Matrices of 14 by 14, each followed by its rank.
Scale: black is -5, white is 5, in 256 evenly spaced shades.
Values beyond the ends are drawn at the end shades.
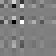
one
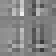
two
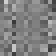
two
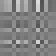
one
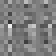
two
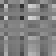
one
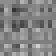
two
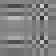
one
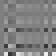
one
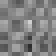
two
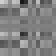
one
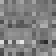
two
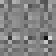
two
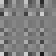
one
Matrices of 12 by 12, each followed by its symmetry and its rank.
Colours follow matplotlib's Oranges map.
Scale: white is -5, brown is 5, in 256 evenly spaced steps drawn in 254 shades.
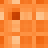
symmetric, rank one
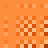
symmetric, rank one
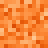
neither, full rank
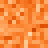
antisymmetric, full rank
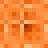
symmetric, rank two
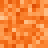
neither, full rank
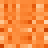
neither, rank two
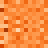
neither, rank two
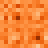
symmetric, rank two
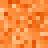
antisymmetric, full rank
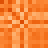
symmetric, rank two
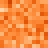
antisymmetric, full rank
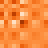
symmetric, rank one
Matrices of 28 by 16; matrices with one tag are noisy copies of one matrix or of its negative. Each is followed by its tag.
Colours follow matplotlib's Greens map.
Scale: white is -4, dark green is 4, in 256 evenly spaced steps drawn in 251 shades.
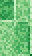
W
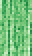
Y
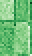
W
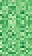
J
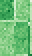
W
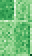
W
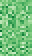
J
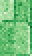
W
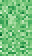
J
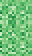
J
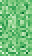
J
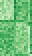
W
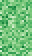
J
